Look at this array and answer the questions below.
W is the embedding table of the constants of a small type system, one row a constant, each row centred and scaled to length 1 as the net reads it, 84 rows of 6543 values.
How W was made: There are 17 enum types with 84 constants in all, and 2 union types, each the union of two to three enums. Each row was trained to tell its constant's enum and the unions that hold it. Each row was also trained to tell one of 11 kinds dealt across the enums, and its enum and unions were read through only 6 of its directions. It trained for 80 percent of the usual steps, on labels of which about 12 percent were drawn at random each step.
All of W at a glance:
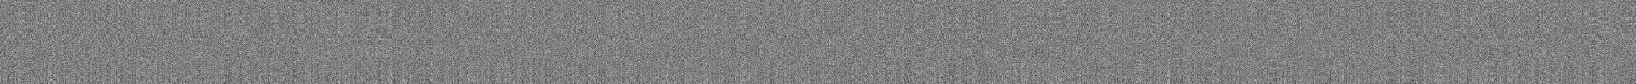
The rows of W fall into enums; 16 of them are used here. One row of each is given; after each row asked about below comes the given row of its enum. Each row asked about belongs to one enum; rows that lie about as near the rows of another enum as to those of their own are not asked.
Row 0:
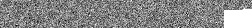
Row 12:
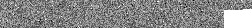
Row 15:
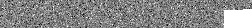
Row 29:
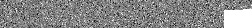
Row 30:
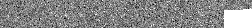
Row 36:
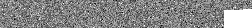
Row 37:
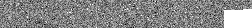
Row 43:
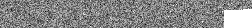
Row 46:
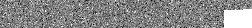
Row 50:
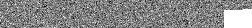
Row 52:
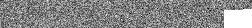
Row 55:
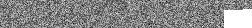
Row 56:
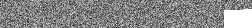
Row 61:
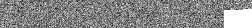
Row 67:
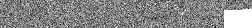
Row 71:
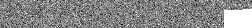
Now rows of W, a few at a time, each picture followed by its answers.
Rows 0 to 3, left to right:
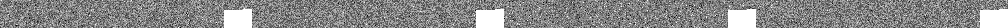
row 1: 61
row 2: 50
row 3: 36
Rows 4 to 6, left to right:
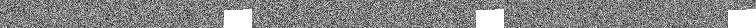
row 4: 43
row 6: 30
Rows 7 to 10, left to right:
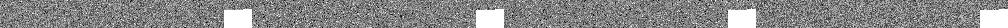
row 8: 0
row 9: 71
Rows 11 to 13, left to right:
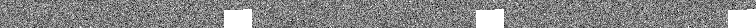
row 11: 43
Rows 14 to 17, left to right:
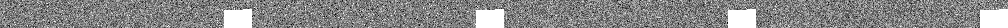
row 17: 52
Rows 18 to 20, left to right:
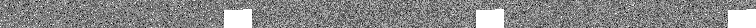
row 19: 52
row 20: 12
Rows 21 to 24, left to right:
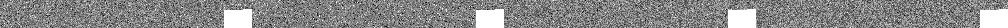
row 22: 12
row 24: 52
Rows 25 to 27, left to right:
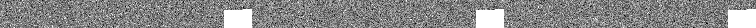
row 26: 15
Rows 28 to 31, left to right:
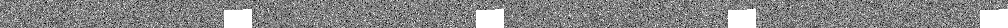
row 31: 0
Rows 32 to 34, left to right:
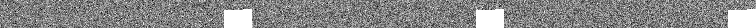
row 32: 29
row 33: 55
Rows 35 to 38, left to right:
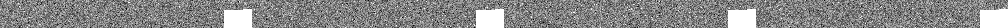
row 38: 52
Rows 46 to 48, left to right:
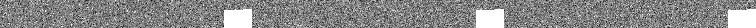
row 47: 50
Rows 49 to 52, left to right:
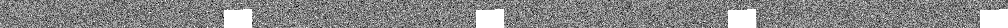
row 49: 55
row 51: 55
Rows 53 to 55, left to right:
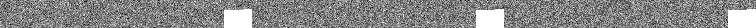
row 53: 56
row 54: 50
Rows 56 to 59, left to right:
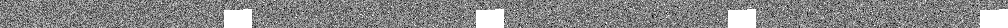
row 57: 71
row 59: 29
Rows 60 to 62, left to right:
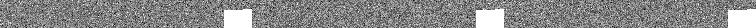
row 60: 50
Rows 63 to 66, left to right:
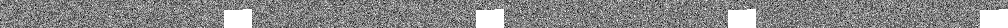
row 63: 0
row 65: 30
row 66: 12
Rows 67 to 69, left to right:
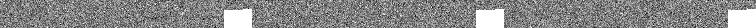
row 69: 71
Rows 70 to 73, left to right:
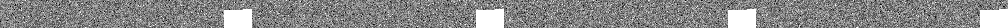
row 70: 0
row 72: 29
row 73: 43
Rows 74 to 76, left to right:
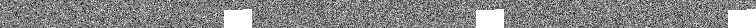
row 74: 29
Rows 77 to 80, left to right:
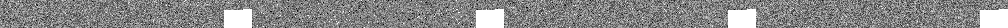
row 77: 55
